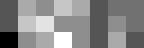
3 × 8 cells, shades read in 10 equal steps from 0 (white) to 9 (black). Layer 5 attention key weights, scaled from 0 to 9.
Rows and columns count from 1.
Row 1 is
6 3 4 2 3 6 5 5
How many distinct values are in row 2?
5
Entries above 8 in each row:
0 0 1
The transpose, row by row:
6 6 9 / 3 2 4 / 4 1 3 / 2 4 0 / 3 4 4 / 6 6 6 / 5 4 3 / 5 5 6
